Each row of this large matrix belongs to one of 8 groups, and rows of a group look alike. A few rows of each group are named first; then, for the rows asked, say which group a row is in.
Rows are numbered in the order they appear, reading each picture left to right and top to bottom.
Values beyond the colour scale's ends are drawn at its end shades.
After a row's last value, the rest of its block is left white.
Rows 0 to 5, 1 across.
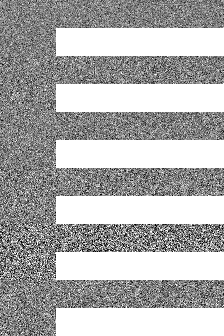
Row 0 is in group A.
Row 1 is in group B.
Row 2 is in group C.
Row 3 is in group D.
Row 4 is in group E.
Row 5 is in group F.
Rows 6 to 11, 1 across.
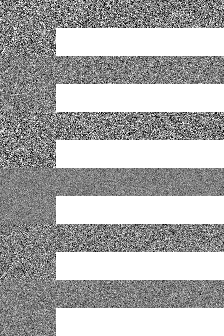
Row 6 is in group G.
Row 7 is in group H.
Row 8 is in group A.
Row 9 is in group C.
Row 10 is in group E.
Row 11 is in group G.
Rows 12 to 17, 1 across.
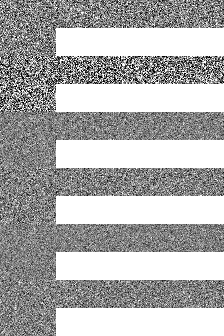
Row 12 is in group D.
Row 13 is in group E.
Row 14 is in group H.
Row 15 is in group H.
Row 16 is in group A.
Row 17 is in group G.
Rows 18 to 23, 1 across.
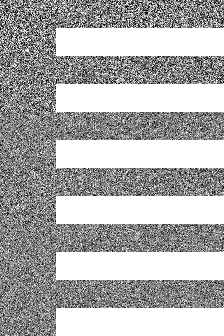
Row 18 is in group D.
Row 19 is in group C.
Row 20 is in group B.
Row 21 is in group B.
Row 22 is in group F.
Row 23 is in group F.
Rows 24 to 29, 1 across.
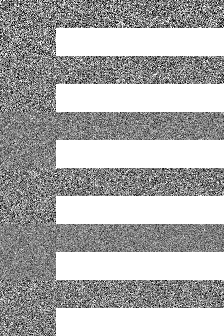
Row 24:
C
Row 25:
C
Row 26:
H
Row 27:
B
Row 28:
G
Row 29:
A
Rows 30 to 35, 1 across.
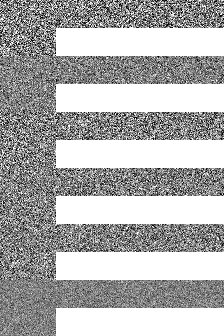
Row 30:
A
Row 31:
C
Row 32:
D
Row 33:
C
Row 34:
B
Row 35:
E
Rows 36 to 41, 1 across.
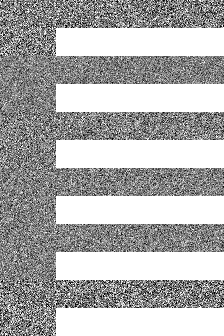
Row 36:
C
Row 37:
G
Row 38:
F
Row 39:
H
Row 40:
D
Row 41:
C
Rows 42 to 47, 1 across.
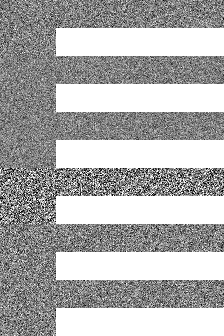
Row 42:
E
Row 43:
A
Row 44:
B
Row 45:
H
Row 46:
D
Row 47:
F
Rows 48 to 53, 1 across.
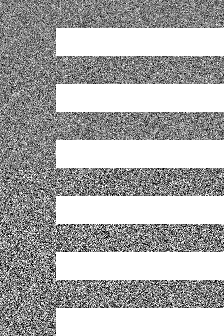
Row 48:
F
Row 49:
E
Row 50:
D
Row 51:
G
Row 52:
A
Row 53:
A
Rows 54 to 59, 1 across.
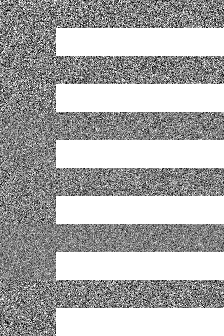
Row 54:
G
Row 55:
C
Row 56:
H
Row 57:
F
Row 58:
H
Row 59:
A
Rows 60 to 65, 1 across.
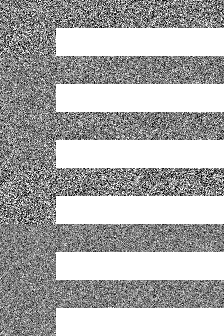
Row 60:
E
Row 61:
G
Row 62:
C
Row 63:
F
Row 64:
E
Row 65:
H
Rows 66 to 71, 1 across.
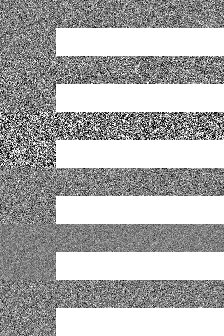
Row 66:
E
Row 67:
F
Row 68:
B
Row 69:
A
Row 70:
H
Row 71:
H
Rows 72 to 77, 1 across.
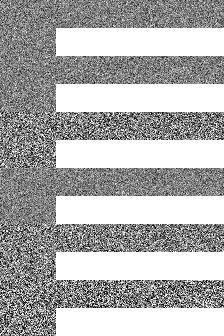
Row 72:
D
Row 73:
G
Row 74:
G
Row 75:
C
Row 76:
B
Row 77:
E
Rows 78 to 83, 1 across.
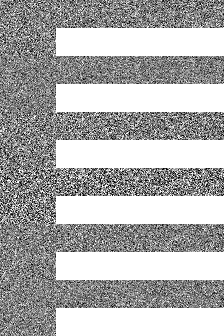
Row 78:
F
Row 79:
F
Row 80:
A
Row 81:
G
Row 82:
G
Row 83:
C
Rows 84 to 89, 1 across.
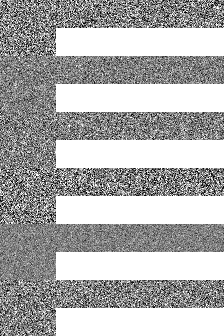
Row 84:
F
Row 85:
G
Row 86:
D
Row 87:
B
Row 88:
H
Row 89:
G
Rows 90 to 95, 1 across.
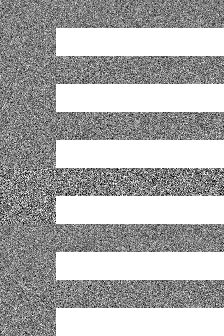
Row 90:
B
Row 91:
G
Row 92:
F
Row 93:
C
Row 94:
C
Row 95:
G
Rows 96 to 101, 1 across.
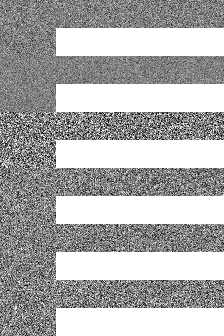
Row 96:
A
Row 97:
F
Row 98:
G
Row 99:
B
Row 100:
C
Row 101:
G
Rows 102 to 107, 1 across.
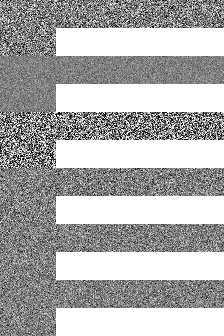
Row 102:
A
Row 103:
E
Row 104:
A
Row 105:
E
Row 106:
D
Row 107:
B
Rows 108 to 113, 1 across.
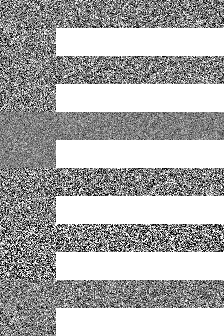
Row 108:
B
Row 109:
E
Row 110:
D
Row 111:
E
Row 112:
A
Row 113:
B
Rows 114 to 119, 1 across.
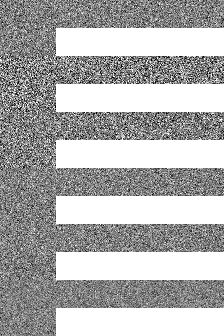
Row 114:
D
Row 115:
D
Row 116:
C
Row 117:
A
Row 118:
A
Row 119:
B
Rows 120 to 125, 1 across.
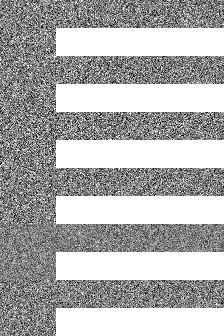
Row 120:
B
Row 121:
G
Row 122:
H
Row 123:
H
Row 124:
D
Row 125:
D
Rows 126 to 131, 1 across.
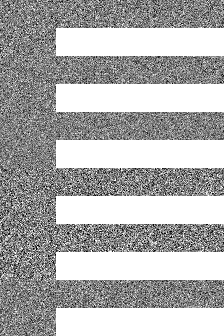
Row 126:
H
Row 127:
C
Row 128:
A
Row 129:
E
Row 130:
H
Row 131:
G
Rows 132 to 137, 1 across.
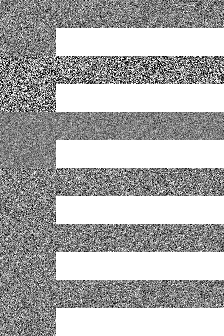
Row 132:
F
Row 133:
D
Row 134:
H
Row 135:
A
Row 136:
H
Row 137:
F
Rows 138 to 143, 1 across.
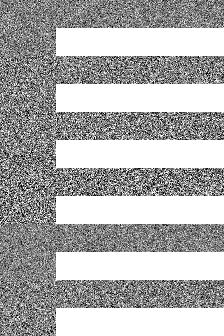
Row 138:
F
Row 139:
D
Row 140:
A
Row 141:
E
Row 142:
E
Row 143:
B
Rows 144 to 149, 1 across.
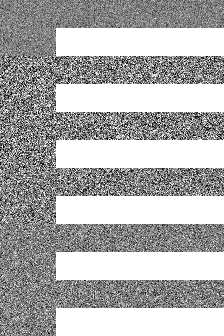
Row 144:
C
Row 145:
H
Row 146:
C
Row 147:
G
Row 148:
G
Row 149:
B
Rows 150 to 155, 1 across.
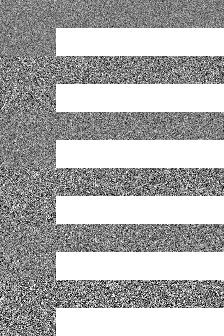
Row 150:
G
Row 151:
G
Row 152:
H
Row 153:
B
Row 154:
B
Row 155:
A
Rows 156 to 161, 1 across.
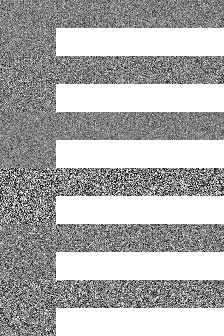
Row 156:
C
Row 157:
C
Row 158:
B
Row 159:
D
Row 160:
A
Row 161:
B
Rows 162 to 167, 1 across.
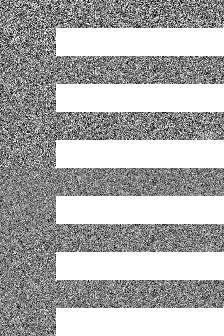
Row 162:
B
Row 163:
B
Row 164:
E
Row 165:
B
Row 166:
E
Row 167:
B
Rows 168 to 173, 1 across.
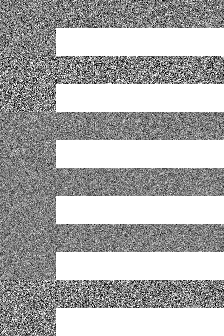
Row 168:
E
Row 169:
H
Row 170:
B
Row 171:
E
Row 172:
H
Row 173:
G
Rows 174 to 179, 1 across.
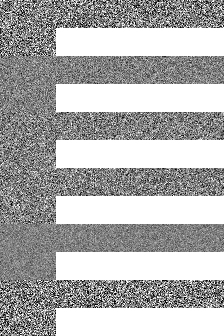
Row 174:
C
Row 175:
E
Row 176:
H
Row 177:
B
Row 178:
B
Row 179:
E
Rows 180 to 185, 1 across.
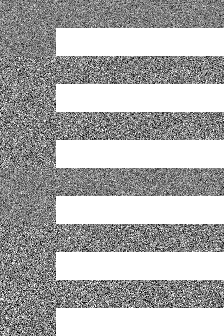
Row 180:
A
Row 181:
G
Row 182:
G
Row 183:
C
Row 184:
D
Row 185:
A
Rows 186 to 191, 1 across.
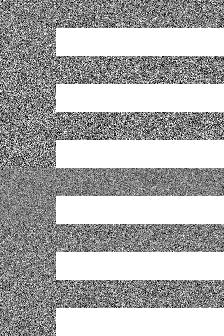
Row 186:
C
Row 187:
F
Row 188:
E
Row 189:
C
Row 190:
H
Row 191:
C
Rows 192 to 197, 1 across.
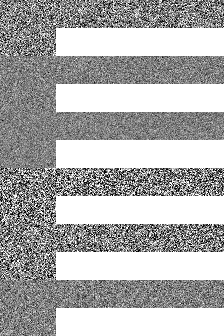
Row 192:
F
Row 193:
G
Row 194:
B
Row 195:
G
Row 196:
B
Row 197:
H
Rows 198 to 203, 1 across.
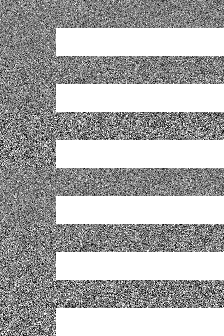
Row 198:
G
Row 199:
F
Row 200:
B
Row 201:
G
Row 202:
F
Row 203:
C
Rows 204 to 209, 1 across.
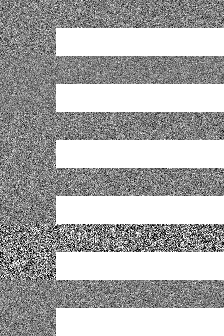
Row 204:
B
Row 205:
D
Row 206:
C
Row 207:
A
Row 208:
B
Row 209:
A
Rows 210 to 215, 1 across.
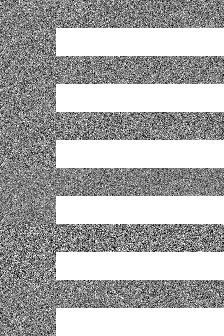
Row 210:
G
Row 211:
H
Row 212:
G
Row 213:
G
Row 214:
H
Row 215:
B
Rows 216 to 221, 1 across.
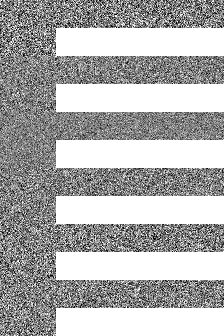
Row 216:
C
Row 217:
B
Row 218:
F
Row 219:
E
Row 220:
B
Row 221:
F
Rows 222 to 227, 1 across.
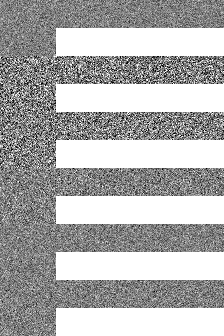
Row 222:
A
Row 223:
B
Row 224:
H
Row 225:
G
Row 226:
G
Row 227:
H
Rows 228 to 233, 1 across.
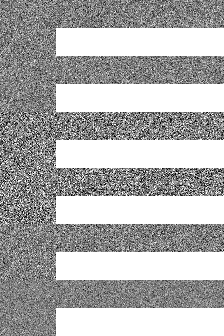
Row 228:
E
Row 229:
A
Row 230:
H
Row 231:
F
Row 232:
C
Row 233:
E
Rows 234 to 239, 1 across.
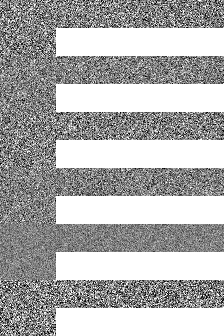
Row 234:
A
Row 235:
A
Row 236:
H
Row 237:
E
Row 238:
E
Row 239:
B
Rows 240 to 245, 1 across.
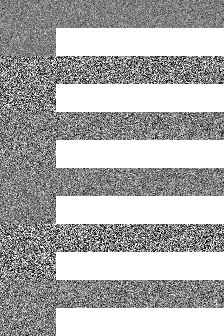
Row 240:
B
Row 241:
A
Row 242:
D
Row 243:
F
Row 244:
G
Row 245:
D
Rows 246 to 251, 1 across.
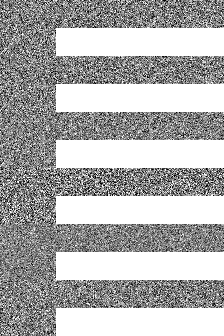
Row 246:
E
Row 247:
E
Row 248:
H
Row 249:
G
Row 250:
A
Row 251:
B
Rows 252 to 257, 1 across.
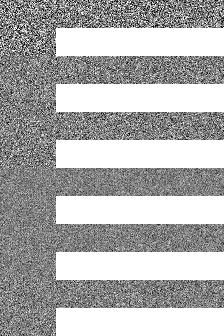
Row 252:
D
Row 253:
B
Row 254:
A
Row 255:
C
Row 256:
C
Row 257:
C
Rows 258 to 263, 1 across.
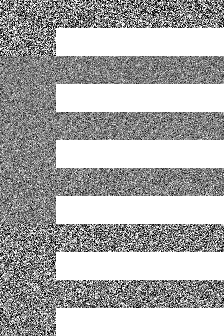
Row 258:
C
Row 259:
B
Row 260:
H
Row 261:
G
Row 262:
H
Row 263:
B
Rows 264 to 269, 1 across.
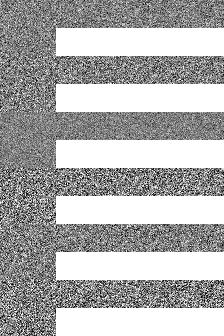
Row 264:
F
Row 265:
H
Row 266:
C
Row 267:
H
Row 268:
D
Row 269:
F
